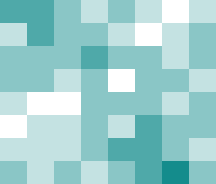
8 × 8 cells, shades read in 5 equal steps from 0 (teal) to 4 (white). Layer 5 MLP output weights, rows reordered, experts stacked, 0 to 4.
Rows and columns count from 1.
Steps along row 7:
same same down down same up up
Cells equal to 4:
6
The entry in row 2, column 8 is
2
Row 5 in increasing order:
2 2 2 2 3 3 4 4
